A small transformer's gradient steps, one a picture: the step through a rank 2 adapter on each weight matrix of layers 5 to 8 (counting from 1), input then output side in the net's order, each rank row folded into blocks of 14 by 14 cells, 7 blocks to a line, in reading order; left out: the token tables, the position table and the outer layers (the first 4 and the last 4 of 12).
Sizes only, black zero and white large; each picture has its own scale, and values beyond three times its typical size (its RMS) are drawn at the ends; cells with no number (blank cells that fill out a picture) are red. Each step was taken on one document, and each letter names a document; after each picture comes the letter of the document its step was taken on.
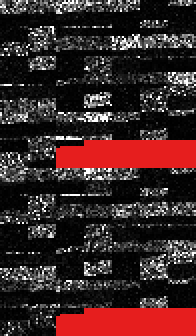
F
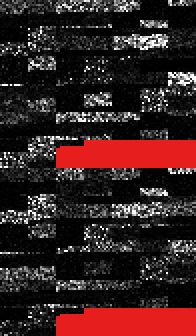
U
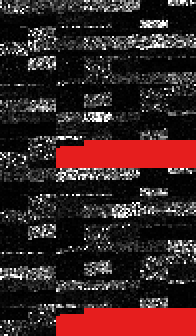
U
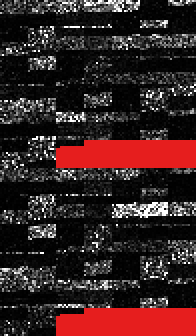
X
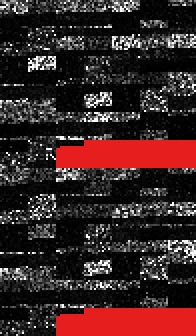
F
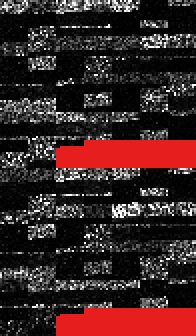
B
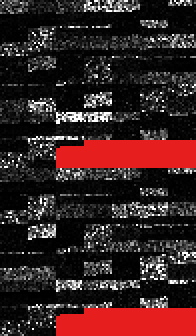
B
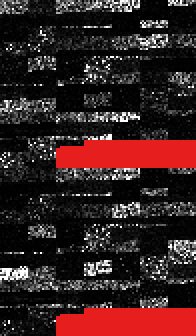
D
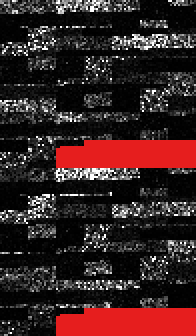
U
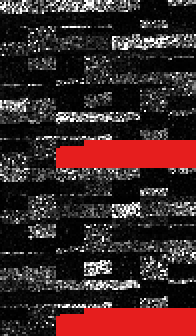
F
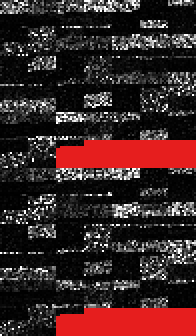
D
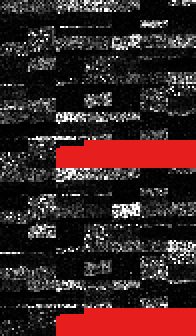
D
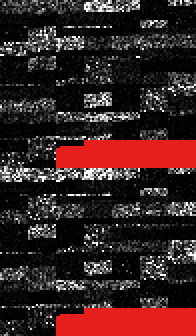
X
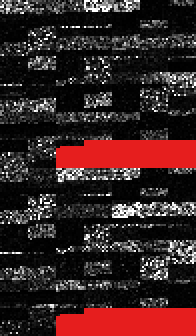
D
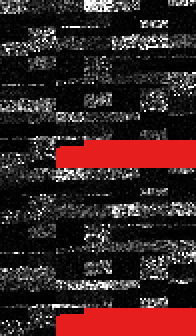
X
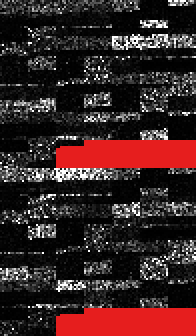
U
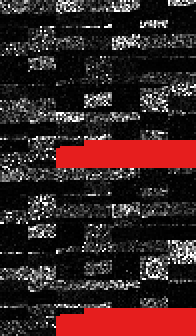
X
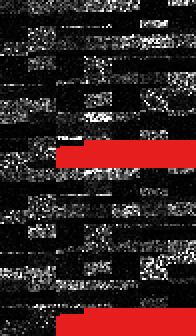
F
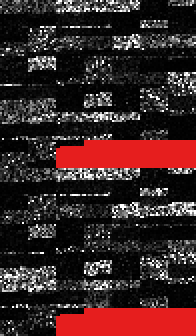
B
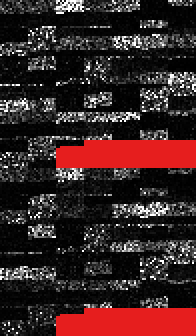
D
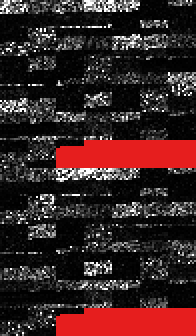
X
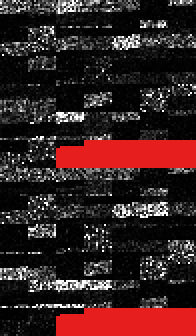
X
